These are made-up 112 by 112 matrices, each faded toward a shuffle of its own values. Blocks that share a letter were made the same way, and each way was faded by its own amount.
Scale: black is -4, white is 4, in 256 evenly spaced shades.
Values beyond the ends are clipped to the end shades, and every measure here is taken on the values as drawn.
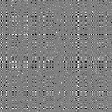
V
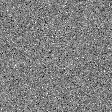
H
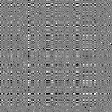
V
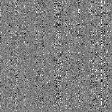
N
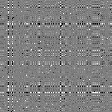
V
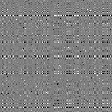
V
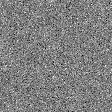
H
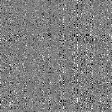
N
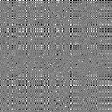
V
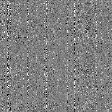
N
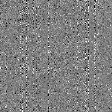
N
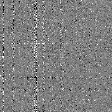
N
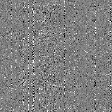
N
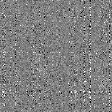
N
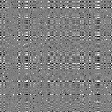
V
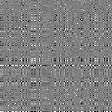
V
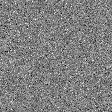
H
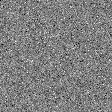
H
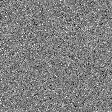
H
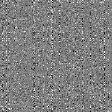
N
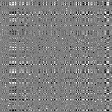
V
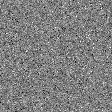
H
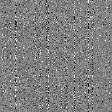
N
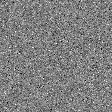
H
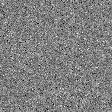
H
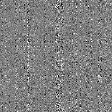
N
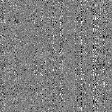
N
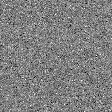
H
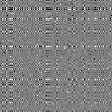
V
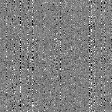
N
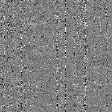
N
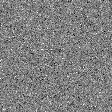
H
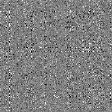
N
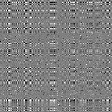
V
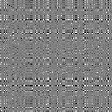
V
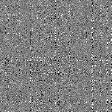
N
